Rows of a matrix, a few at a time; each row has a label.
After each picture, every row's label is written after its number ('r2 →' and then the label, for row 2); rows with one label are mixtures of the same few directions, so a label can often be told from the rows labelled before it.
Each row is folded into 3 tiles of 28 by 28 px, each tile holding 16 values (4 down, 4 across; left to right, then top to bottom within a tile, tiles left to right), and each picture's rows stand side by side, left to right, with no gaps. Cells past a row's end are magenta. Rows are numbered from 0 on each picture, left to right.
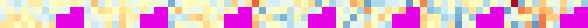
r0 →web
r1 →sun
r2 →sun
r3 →sun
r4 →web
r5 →sun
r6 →sun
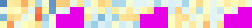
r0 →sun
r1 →web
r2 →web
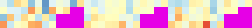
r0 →web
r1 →web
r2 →web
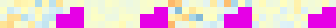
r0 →sun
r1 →web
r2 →sun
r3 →web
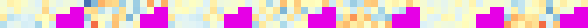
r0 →web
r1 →sun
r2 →web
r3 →web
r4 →web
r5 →sun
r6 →web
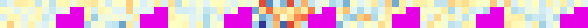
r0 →sun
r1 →web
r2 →sun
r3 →sun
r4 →sun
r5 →web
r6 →sun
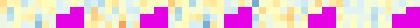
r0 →web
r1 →web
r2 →web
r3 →sun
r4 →sun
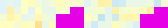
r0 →web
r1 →web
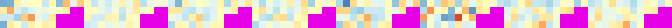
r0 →sun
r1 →sun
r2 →sun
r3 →sun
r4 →sun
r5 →web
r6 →web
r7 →web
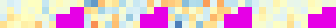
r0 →web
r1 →sun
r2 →sun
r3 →web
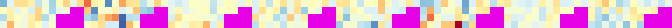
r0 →sun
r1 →web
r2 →web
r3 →web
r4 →web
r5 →web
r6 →sun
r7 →web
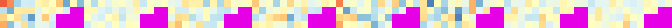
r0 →sun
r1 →sun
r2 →sun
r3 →web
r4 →sun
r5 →sun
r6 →web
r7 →web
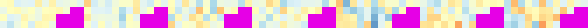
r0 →sun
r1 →sun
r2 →web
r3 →web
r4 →sun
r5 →web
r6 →sun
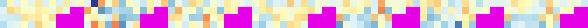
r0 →sun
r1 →sun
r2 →web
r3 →sun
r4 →web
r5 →web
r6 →web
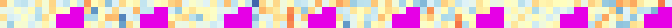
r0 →sun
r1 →web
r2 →sun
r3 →sun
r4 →sun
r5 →web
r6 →web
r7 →web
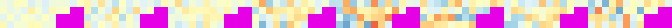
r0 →web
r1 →web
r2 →sun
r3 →sun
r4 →sun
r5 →web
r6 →sun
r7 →web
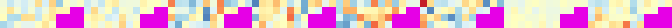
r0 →sun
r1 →web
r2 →sun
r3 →sun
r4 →sun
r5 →sun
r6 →web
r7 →web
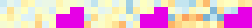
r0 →web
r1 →web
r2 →web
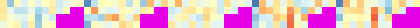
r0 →sun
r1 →sun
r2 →sun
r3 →sun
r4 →sun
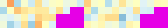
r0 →sun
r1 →web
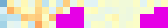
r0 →sun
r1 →sun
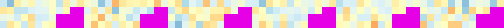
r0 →sun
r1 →web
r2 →sun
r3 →sun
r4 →web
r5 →web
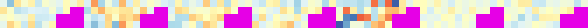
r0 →sun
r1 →sun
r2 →sun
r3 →web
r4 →sun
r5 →web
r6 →web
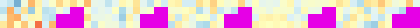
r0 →web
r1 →sun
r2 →web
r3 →web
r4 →web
